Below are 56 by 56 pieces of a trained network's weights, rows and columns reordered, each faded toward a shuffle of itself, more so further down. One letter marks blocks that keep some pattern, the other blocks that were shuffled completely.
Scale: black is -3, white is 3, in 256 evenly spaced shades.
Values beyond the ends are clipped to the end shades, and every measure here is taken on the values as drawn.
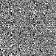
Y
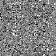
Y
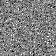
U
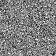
U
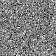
U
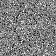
U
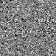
Y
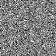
Y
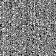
Y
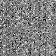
Y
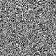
Y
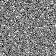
U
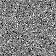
U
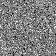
U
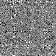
Y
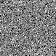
U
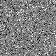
U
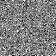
Y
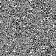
Y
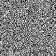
Y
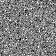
U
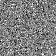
U
